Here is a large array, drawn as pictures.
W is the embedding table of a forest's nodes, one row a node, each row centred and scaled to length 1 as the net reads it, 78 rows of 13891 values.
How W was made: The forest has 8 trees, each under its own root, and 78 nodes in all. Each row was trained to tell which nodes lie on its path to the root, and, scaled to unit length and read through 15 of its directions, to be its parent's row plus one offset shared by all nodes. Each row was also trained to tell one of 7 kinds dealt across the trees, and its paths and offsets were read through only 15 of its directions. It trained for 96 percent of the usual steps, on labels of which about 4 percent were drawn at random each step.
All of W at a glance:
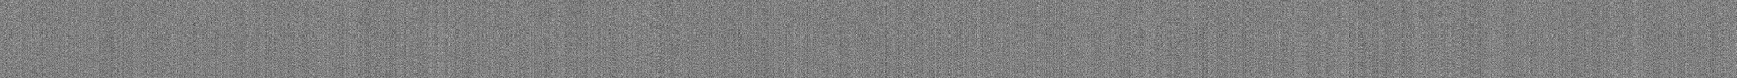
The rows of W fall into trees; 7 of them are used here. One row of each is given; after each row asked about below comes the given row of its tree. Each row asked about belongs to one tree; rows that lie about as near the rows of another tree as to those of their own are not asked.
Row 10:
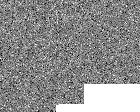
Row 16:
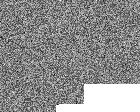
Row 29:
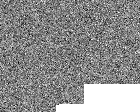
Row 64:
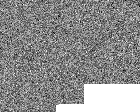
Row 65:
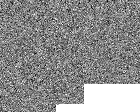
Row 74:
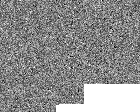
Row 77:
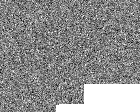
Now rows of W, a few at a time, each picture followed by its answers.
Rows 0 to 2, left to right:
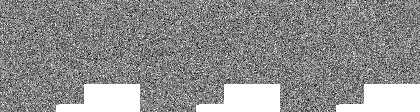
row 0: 65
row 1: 65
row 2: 16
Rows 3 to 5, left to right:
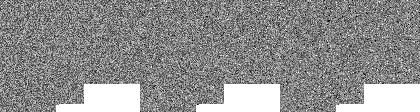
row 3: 16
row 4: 74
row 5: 29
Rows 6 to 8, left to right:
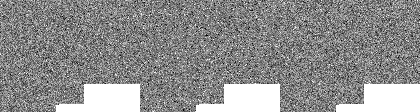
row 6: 77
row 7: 77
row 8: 10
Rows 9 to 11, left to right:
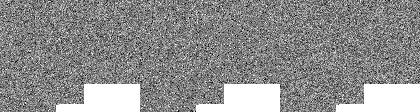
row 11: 65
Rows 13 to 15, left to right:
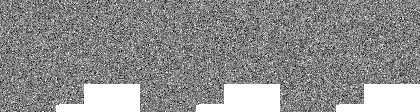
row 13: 10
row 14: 77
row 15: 10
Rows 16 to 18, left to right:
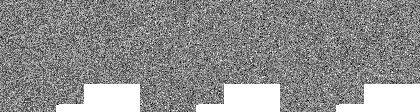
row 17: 10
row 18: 29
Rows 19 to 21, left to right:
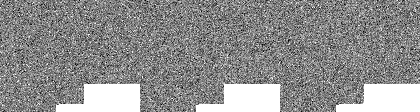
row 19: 29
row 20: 74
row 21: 16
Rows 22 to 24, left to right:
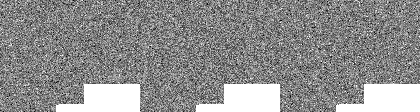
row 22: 74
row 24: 77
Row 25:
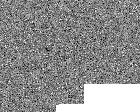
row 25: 77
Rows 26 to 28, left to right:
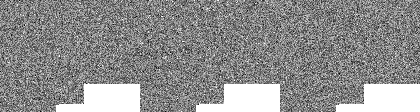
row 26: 16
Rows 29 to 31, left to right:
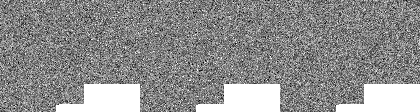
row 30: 74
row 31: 64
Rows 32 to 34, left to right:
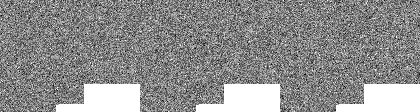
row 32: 65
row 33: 29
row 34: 64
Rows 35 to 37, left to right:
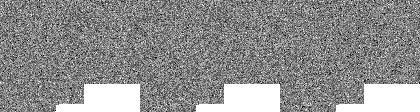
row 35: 77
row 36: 77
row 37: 65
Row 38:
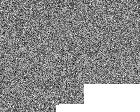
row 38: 74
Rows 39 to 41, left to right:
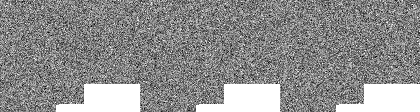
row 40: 64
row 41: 77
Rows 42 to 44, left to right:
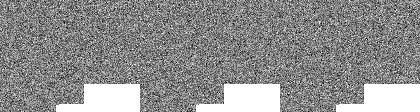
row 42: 74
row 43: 65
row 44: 65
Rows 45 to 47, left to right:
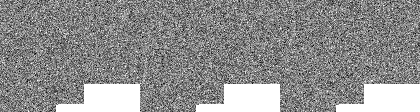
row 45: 65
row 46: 77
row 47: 74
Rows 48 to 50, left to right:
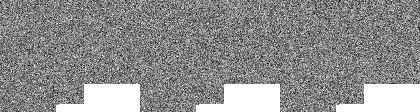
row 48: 10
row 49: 65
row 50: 74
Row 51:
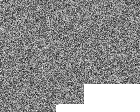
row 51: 10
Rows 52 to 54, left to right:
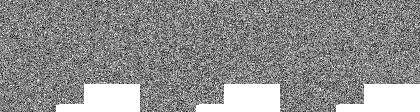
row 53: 77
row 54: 74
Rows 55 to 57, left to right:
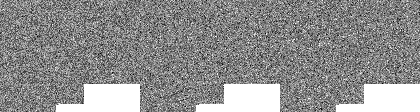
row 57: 29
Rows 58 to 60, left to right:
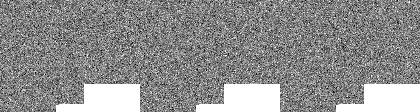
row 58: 74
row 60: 65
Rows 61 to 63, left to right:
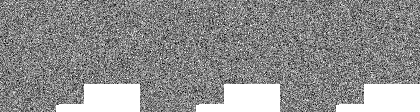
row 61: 16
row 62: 65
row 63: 77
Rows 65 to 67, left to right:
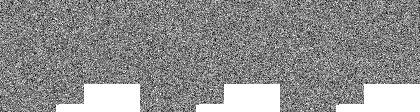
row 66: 77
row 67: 74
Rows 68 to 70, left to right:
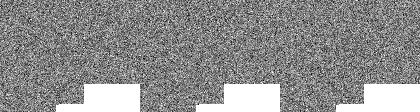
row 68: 29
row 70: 65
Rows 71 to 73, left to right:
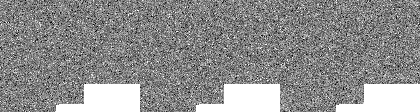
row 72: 77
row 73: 29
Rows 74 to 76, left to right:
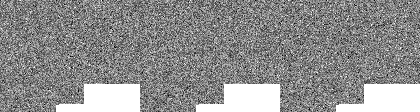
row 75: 74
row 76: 65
